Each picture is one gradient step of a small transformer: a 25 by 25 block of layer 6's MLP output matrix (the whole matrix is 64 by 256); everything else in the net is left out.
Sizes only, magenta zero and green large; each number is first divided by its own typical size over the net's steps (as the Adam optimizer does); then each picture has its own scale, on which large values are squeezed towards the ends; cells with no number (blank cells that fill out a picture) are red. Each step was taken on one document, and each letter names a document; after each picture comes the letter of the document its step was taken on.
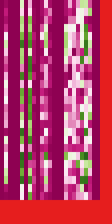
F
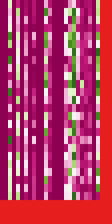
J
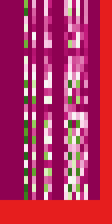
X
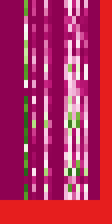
X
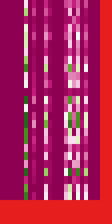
X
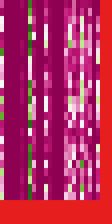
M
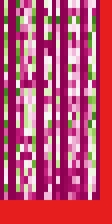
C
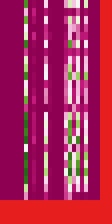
X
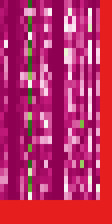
M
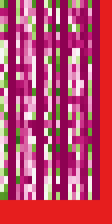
C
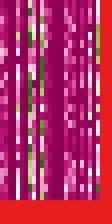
M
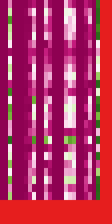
J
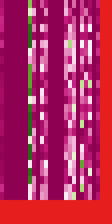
M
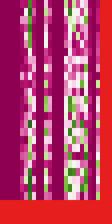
M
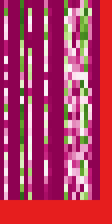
F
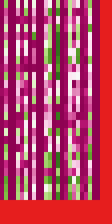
C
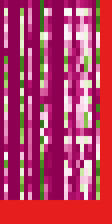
F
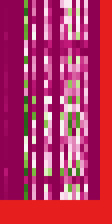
X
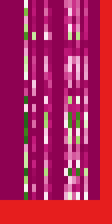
X
